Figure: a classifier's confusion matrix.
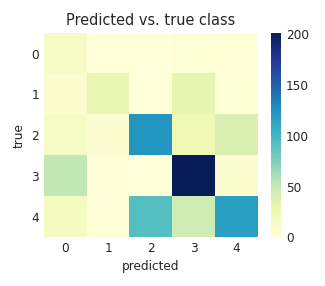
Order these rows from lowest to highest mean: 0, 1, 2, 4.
0, 1, 2, 4
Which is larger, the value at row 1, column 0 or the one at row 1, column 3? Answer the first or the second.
the second
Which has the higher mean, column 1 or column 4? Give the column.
4
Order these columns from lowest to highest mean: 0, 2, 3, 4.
0, 4, 2, 3
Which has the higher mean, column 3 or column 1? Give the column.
3
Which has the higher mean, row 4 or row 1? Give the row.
4
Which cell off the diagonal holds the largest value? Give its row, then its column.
4, 2
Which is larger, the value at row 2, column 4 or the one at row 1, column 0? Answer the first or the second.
the first
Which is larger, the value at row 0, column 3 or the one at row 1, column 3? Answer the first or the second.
the second
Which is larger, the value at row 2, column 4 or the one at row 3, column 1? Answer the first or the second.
the first
